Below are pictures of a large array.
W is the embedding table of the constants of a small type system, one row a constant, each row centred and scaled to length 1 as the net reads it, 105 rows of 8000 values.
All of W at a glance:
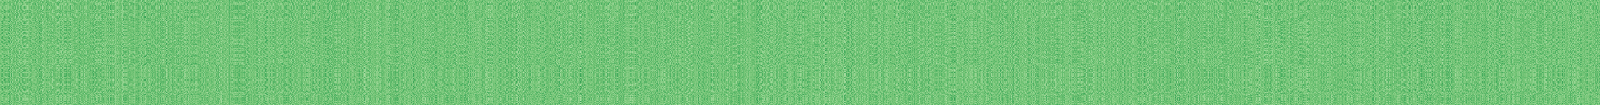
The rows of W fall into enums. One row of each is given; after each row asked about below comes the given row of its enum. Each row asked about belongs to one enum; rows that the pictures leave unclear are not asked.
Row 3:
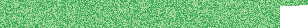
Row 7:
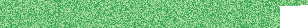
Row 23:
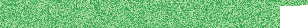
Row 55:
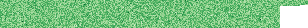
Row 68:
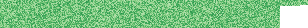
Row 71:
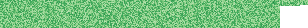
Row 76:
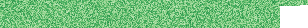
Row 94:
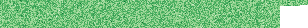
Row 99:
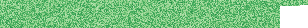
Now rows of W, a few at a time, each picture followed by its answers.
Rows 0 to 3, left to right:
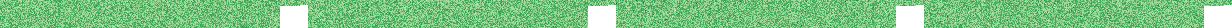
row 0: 7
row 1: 68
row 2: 94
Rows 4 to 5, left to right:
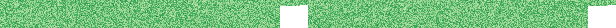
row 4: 3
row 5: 99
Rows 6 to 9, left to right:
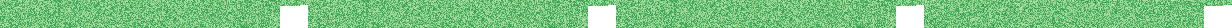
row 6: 7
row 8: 7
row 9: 99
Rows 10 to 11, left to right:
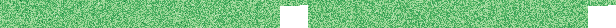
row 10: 94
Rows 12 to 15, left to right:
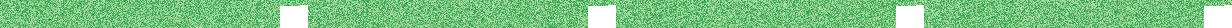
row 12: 94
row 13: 7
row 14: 68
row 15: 68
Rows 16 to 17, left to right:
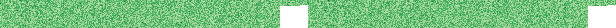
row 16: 94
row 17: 94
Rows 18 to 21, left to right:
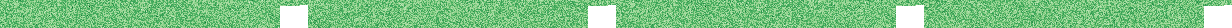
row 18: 3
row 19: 99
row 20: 3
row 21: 76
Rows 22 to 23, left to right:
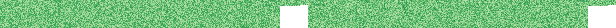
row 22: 7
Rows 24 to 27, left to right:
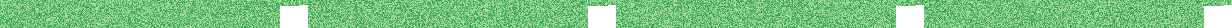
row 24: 99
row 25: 71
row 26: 3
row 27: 76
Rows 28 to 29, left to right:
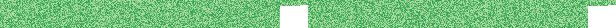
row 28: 68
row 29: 71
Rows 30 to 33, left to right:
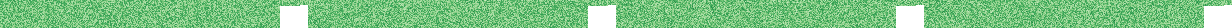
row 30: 71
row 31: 99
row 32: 23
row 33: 76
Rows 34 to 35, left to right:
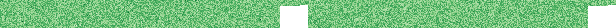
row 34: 55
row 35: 99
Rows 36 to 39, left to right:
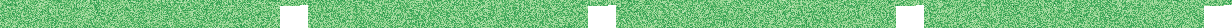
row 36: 23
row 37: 71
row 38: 76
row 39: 3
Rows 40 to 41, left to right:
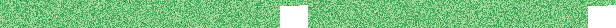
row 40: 94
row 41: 76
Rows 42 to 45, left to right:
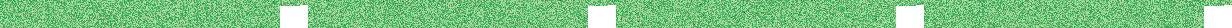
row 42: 71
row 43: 3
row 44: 55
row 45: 7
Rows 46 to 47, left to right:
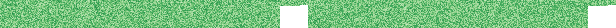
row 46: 23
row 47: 99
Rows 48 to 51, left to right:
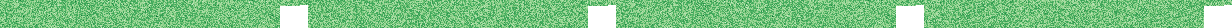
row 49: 71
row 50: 3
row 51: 68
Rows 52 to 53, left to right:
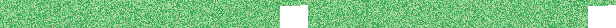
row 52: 68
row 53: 7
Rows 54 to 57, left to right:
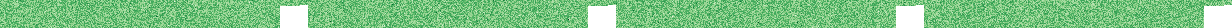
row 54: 3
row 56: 94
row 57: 68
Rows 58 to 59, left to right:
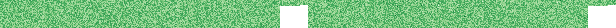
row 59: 3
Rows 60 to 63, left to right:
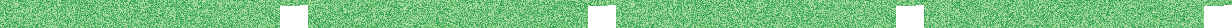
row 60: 3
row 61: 99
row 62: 3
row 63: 55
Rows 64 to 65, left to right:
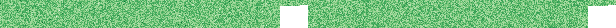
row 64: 94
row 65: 7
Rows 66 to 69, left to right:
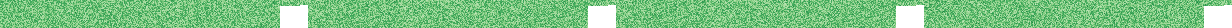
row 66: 71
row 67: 68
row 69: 76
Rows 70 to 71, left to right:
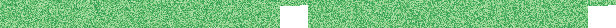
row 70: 23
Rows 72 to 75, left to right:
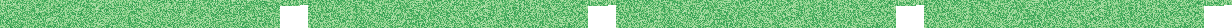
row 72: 99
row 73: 71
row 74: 71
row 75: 71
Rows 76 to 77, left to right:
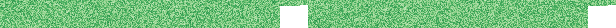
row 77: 99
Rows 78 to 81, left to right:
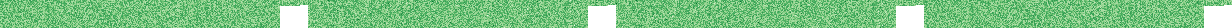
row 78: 71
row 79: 94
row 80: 94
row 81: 71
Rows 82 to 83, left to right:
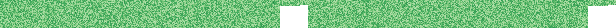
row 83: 7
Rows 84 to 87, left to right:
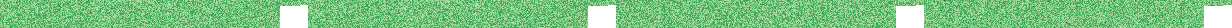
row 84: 68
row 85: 68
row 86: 71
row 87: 94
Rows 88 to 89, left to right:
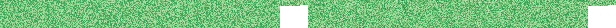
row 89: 23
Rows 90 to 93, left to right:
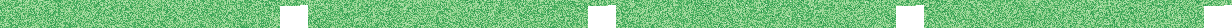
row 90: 7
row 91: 99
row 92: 3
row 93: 76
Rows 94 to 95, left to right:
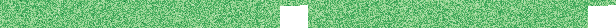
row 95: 68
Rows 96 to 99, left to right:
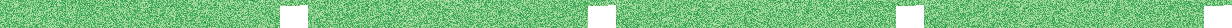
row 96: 3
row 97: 68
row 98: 99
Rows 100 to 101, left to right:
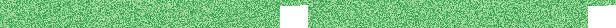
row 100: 68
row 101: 76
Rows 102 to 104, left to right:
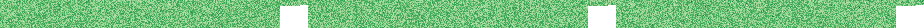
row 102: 68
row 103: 71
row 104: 3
